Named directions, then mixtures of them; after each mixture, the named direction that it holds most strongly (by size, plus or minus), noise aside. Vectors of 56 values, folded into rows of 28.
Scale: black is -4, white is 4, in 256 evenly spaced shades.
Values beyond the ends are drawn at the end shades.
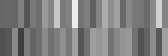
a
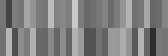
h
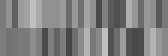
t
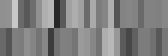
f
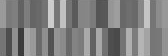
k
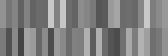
k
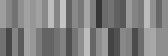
t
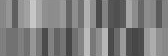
t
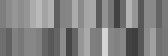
t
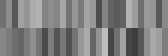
t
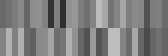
k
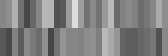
f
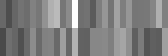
a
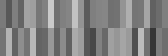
h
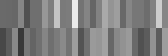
a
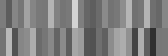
h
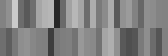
f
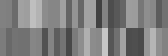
t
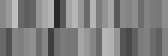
f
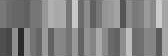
a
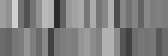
f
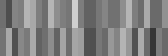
h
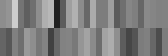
f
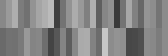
f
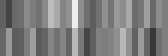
h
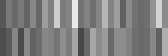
a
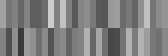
k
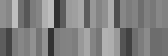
f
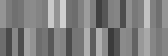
k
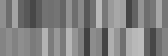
t
